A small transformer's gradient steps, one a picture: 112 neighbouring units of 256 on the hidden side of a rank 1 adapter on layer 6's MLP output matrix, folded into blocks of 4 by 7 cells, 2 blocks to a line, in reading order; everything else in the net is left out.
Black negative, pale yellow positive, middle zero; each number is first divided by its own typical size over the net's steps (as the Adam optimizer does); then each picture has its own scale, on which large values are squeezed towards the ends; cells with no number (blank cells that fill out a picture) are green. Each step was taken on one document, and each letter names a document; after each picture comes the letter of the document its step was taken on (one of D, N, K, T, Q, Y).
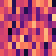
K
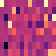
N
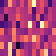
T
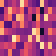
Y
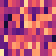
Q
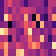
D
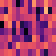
T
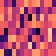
Q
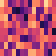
K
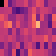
N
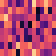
T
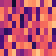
Q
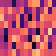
Q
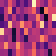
T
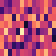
Y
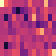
N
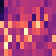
D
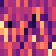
D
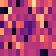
T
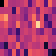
N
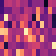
D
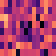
T
